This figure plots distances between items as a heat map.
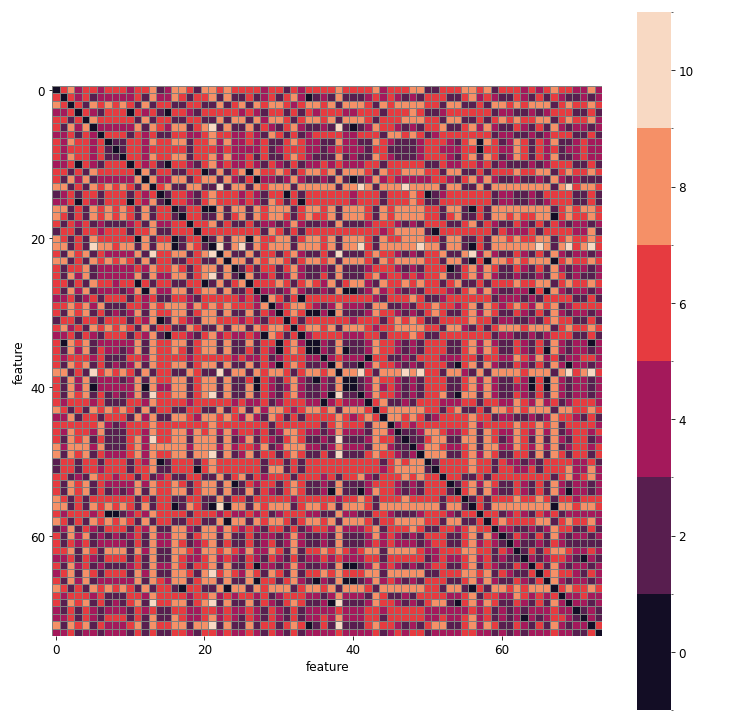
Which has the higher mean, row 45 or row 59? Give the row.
45
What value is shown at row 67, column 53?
8
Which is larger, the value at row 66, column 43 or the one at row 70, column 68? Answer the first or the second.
the first
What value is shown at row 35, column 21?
8
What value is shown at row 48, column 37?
4
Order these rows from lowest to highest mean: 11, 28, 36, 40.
40, 28, 36, 11
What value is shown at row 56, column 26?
2
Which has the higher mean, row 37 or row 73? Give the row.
37
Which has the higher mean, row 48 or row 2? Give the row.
2
